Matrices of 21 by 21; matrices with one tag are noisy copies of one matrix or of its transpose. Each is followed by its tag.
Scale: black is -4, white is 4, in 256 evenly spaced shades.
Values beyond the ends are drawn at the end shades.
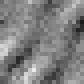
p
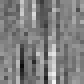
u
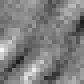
p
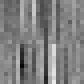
u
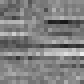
u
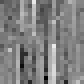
u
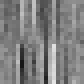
u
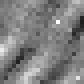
p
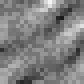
p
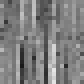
u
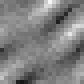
p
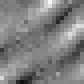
p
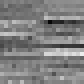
u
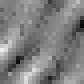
p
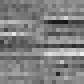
u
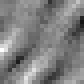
p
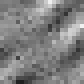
p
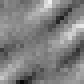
p
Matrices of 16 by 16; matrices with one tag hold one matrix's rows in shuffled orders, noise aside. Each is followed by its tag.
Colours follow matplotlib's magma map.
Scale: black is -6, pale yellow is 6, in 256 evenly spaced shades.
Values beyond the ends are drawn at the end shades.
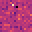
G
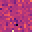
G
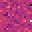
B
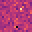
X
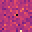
X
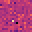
G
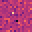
G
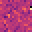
B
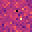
X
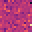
B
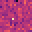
G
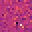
X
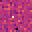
G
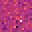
X
